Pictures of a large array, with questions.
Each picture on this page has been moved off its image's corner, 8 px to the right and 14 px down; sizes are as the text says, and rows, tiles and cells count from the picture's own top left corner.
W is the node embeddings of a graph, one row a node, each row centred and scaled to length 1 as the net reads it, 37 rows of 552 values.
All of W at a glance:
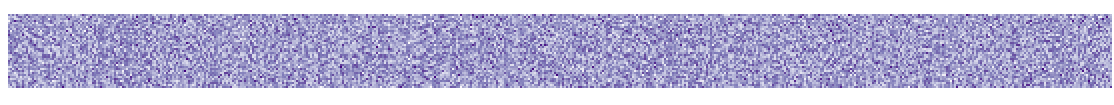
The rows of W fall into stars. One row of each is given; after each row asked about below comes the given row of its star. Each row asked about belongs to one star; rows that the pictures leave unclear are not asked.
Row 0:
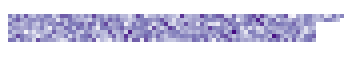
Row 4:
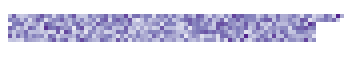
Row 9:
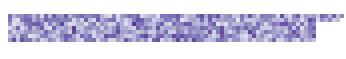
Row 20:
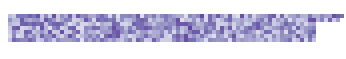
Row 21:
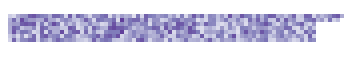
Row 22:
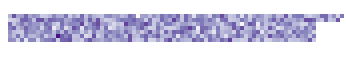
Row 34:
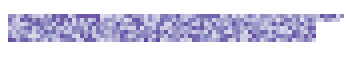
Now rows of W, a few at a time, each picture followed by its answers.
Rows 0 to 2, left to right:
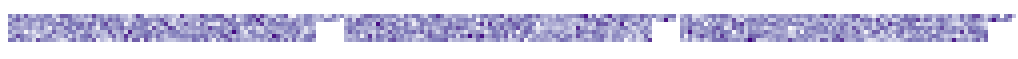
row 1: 21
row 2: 4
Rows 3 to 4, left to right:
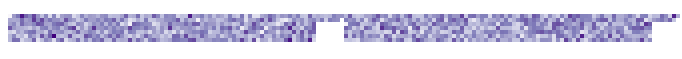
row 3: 20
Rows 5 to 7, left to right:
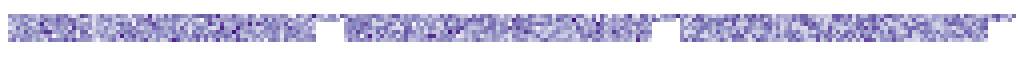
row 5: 0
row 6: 21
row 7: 22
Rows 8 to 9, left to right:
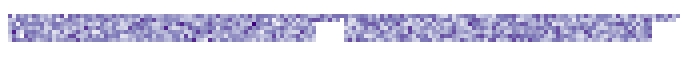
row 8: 20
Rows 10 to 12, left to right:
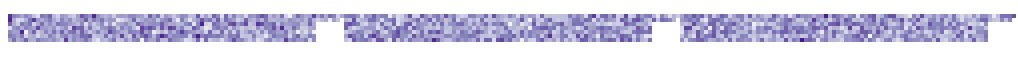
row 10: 0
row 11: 4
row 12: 20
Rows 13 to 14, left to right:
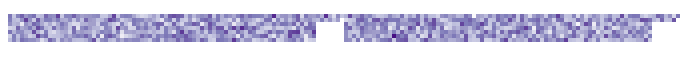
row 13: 9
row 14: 22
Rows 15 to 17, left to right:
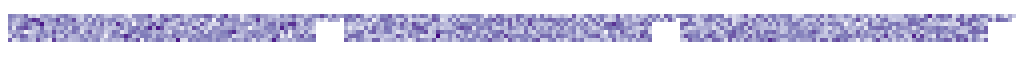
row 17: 4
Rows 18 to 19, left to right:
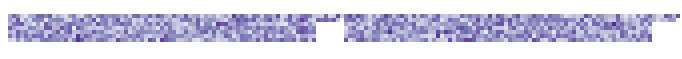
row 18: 4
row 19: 0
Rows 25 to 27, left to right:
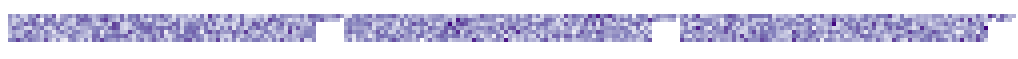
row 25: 20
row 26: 21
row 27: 34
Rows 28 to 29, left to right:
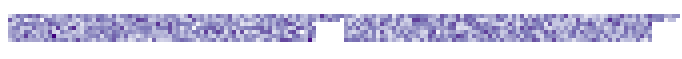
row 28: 20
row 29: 22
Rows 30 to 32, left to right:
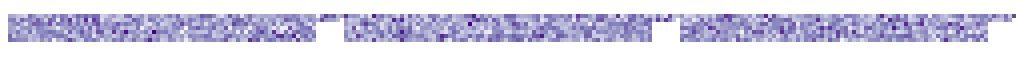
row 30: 34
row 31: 9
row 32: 0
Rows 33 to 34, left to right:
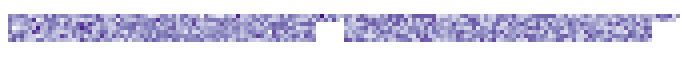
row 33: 0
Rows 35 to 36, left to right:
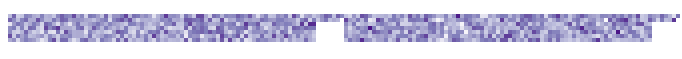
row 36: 22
